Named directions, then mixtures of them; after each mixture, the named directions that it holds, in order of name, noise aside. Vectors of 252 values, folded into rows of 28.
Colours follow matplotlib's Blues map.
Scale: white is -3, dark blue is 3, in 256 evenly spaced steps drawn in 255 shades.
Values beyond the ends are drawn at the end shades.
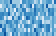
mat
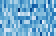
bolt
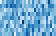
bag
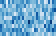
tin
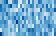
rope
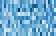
bolt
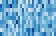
bag, rope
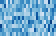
bolt, tin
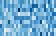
bolt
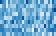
bag, tin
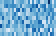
bag, bolt, mat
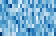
rope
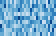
bolt, tin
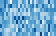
bolt, rope, tin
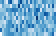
rope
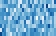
mat, rope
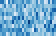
tin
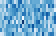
bag, rope, tin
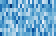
bag, bolt, rope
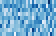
bag, bolt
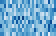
bolt, rope, tin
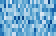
bolt, rope, tin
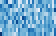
rope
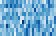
bag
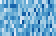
bag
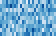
bag, mat, rope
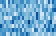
tin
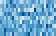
bag, bolt, mat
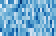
bag, rope, tin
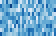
bag, bolt, rope
